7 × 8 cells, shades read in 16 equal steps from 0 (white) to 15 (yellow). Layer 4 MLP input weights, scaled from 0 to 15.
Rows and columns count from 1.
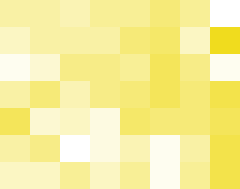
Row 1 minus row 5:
-5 3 1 5 -3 0 -2 -11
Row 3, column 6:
11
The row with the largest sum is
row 4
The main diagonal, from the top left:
6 6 8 8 10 1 7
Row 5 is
11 3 4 2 10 9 9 11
